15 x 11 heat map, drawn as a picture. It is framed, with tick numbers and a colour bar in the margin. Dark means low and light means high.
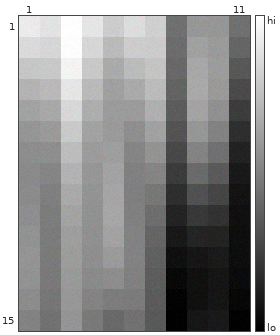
The bottom right is the calmest part. There is an overall slope up to the top left. The ninth with the highest average is the top left. The grain runs up and down. The ninth with the lowest average is the bottom right. On average the colour sits 50% of the way up the scale.
